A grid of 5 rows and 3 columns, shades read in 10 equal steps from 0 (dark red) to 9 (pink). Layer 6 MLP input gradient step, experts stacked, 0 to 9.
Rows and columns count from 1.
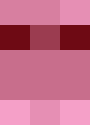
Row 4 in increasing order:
6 6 6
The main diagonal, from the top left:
7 3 6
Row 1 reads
7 7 8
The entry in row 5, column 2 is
8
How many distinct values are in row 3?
1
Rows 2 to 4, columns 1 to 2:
0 3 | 6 6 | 6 6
